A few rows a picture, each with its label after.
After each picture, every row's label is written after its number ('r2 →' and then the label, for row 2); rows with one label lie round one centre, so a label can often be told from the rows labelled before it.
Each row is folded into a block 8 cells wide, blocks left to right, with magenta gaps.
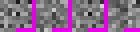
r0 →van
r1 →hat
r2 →van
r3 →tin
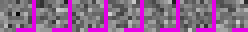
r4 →van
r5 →tin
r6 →hat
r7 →tin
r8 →tin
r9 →hat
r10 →tin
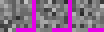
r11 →hat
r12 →van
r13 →van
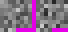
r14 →hat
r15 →van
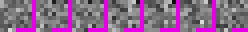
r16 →hat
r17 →van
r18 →van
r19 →tin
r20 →tin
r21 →tin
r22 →hat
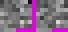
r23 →tin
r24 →tin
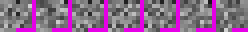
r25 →van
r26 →tin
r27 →van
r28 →van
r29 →van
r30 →tin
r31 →hat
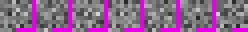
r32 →van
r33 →hat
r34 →van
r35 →van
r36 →hat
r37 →hat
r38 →van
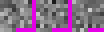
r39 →tin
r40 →van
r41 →hat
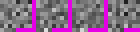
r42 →van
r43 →hat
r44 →hat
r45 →van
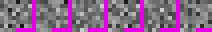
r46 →van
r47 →tin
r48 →hat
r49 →van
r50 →hat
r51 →van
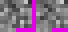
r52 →tin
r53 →tin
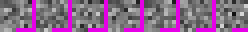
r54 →tin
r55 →hat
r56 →van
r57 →tin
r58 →tin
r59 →hat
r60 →van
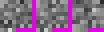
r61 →hat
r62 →hat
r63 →tin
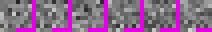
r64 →van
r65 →van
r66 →tin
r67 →hat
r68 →hat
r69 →hat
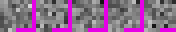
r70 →hat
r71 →van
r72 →tin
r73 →tin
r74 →van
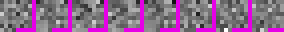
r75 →van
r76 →tin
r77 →tin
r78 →tin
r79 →tin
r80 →van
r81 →hat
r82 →hat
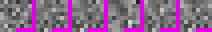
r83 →van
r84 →hat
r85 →hat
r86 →tin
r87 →hat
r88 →hat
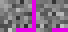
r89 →hat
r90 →van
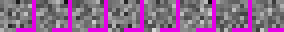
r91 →van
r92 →tin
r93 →tin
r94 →van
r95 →hat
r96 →tin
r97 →hat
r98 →hat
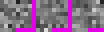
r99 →van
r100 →hat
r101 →tin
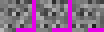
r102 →van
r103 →van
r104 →van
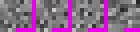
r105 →hat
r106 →hat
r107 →van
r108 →tin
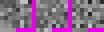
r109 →tin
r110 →hat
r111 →van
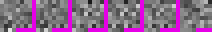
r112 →hat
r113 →hat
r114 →van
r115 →van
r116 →van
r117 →tin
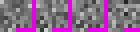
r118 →hat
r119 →hat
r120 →hat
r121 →van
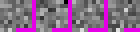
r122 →hat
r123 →tin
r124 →hat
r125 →hat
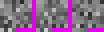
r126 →hat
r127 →hat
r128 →van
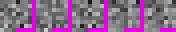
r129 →van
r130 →hat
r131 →van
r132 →tin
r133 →tin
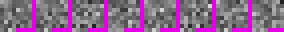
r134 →hat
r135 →hat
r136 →van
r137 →tin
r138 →hat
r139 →van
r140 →hat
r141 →tin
